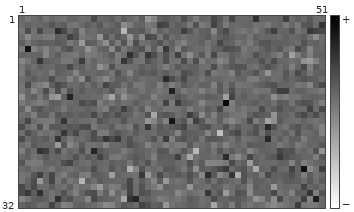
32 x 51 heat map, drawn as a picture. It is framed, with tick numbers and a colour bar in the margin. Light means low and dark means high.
Slope: none. Mirror symmetry: none. Average level on the scale: 60%. Seam: none. Grain: fine. Odd rows or columns: none. Histogram: heavy tails on both sides.
